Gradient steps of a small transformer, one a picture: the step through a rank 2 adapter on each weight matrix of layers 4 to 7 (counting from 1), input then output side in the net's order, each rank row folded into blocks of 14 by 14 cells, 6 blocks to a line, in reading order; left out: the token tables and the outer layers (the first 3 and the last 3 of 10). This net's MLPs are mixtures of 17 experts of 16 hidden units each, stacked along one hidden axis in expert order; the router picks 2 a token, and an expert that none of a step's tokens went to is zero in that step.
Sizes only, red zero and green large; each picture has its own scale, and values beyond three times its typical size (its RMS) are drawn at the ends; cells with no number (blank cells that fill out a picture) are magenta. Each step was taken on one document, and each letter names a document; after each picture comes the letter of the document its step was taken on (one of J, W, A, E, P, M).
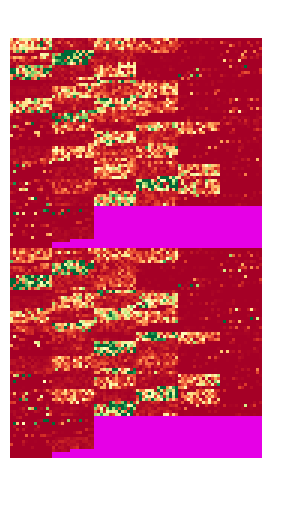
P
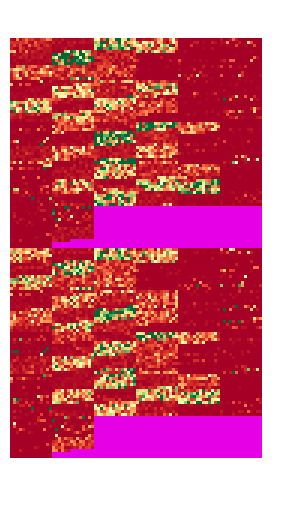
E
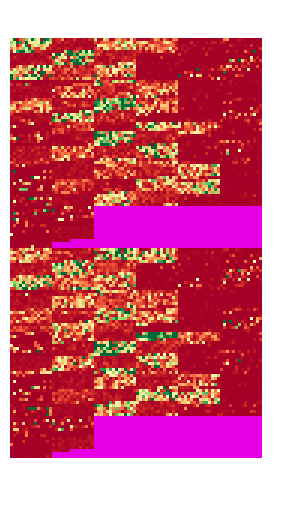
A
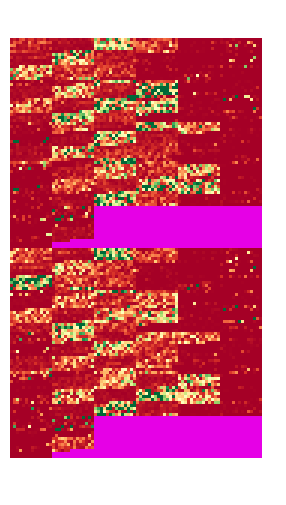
E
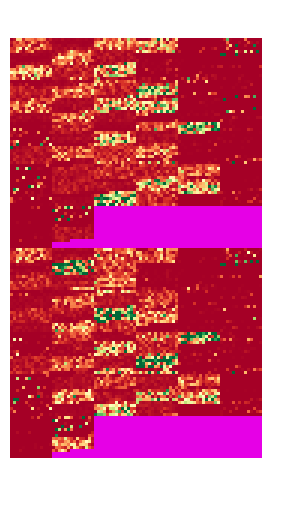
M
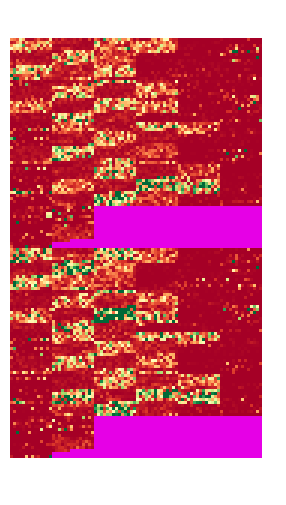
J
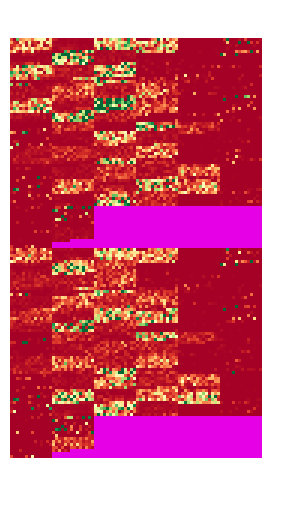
M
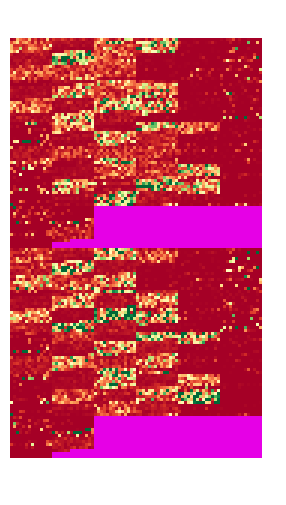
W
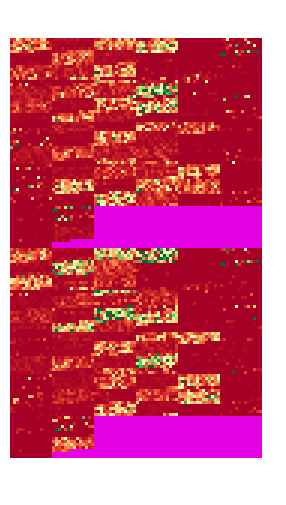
M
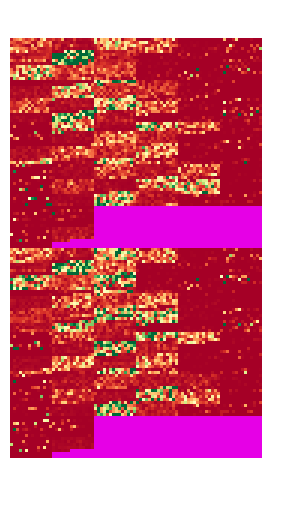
A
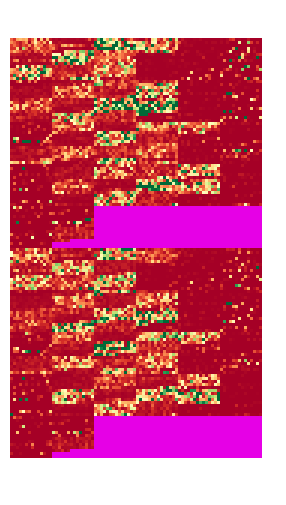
W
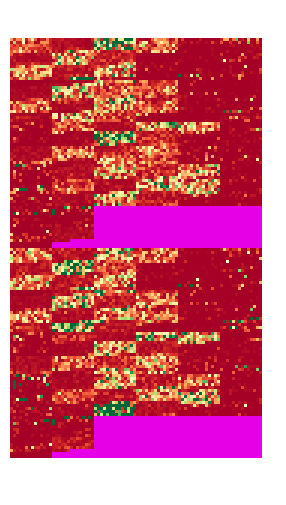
P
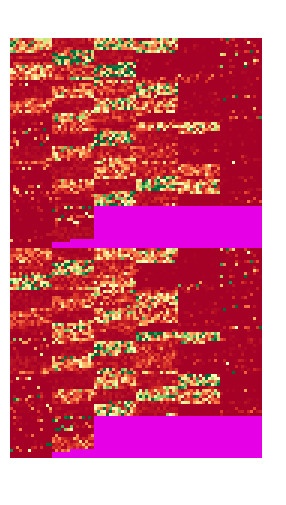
M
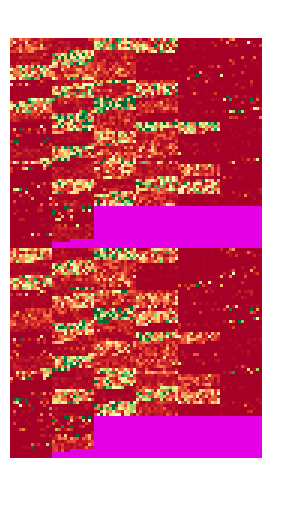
E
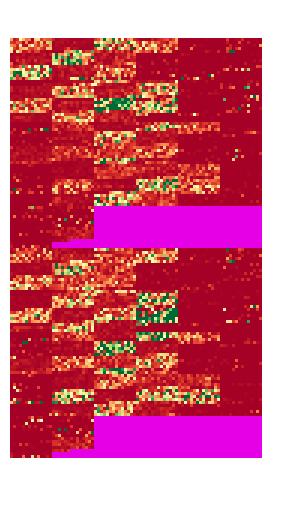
J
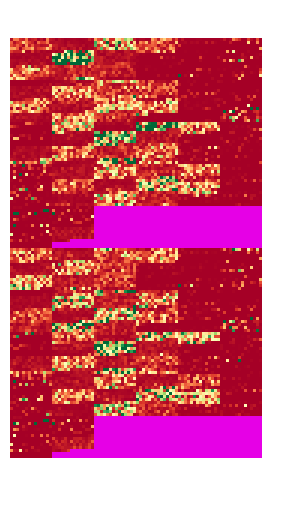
P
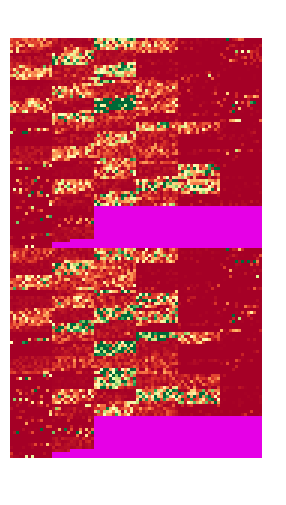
J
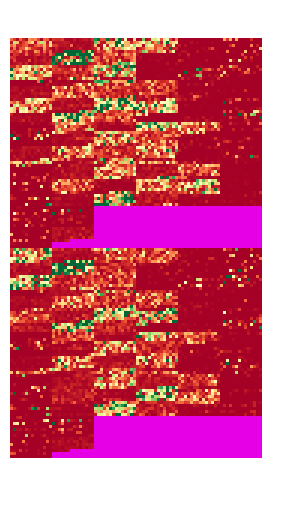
A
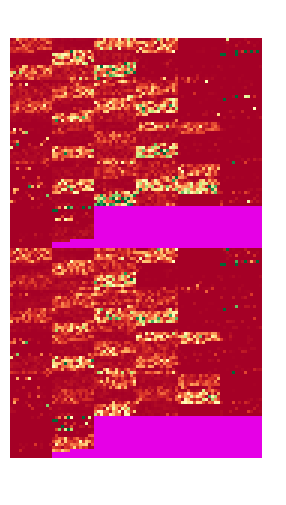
M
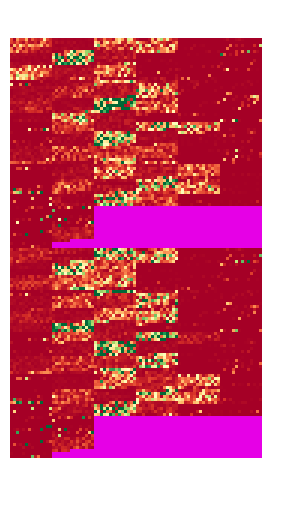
J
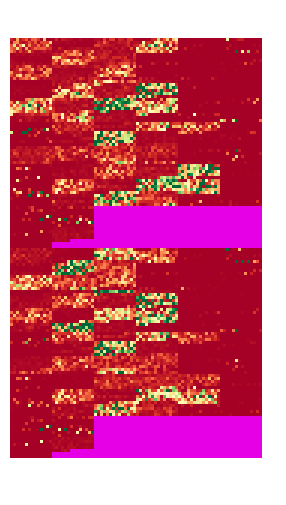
J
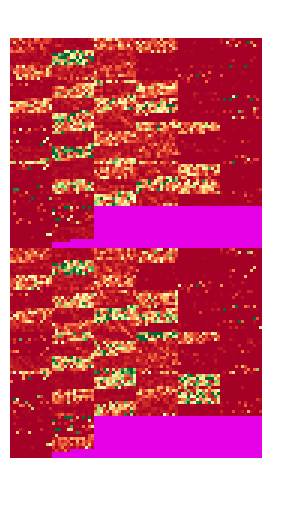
E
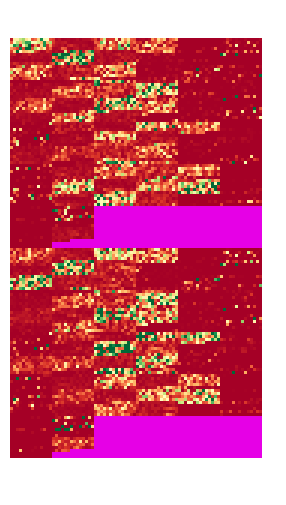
M
